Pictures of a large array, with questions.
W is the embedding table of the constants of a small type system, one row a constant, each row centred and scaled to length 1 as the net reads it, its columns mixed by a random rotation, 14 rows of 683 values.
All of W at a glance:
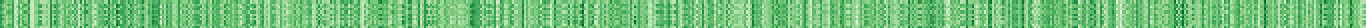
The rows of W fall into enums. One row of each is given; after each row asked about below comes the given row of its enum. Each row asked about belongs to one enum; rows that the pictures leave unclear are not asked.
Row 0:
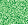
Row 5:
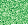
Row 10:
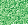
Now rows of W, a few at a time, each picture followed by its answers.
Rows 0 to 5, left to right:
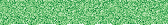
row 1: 0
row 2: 5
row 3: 10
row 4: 0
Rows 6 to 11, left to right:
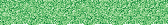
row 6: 5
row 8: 10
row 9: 0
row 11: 10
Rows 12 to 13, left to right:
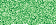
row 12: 5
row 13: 0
